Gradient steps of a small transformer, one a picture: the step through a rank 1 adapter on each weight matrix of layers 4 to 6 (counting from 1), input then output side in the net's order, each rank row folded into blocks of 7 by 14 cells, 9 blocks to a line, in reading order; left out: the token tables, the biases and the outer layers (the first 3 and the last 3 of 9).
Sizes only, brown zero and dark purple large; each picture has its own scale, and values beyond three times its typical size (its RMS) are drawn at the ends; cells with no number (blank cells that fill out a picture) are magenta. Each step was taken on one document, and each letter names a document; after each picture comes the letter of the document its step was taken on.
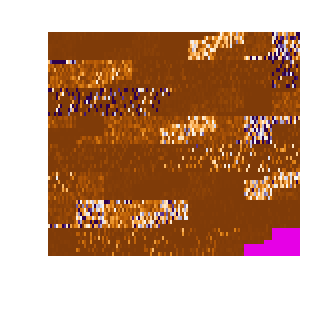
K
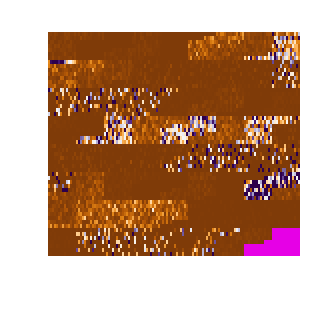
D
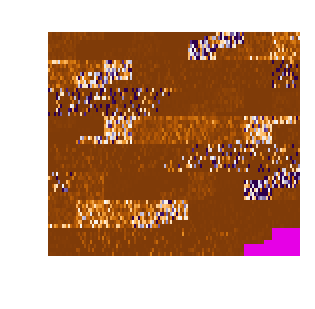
K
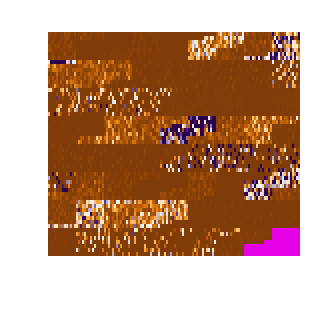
D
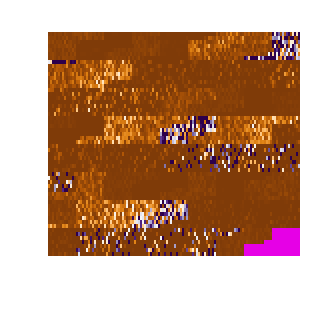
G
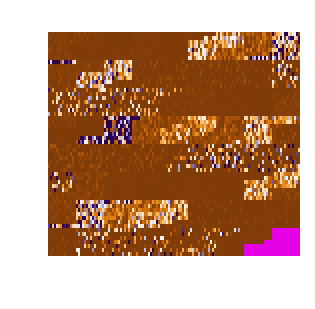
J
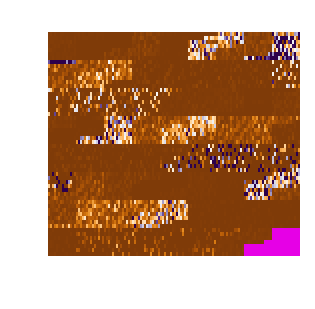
D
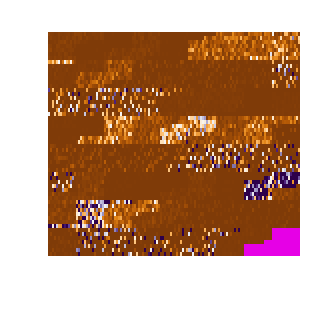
J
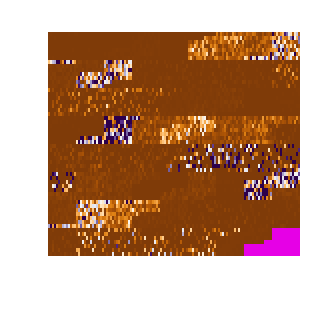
J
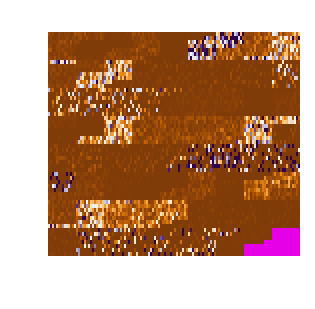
J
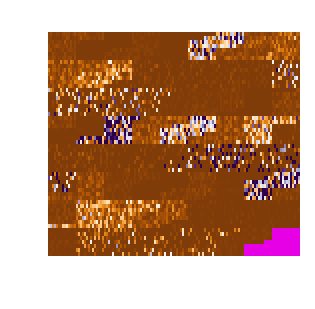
K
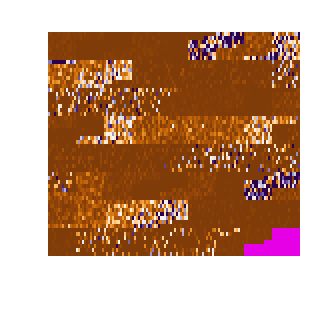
K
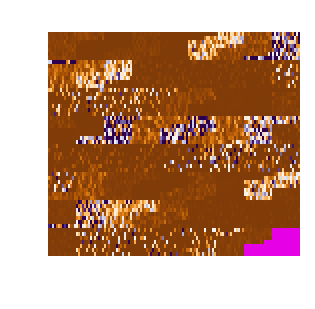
G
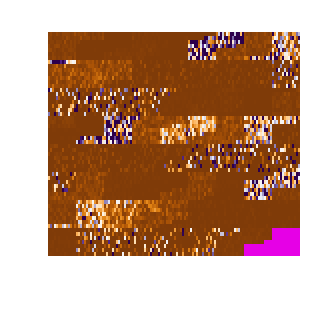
K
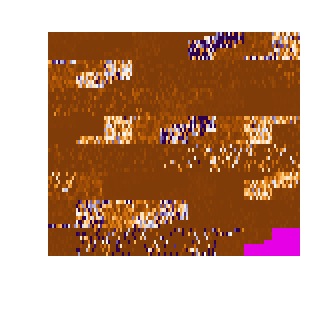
G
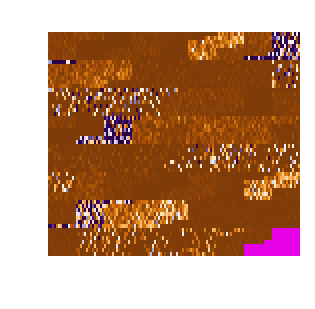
G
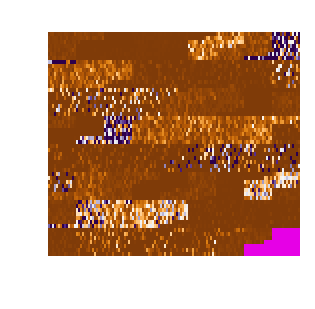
G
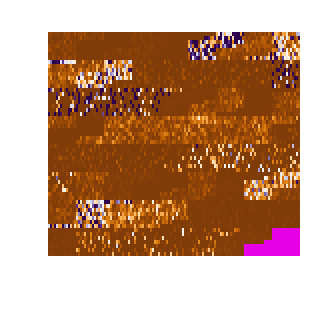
K
